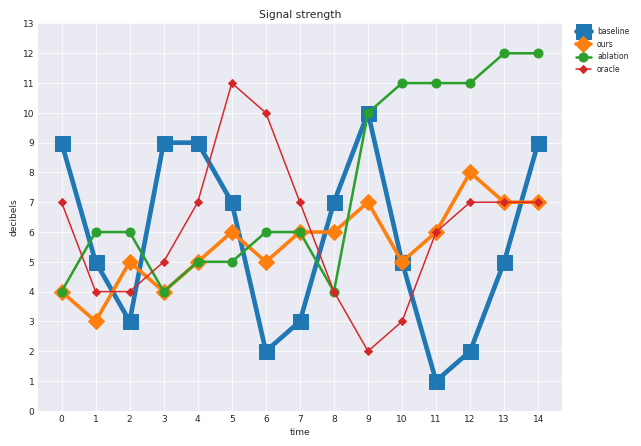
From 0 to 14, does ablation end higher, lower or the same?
higher
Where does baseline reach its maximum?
9
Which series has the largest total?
ablation
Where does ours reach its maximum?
12
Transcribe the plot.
Title: Signal strength
x-axis: time, ticks 0 1 2 3 4 5 6 7 8 9 10 11 12 13 14
y-axis: decibels, ticks 0 1 2 3 4 5 6 7 8 9 10 11 12 13
Legend: baseline, ours, ablation, oracle
Values:
baseline: 9 5 3 9 9 7 2 3 7 10 5 1 2 5 9
ours: 4 3 5 4 5 6 5 6 6 7 5 6 8 7 7
ablation: 4 6 6 4 5 5 6 6 4 10 11 11 11 12 12
oracle: 7 4 4 5 7 11 10 7 4 2 3 6 7 7 7
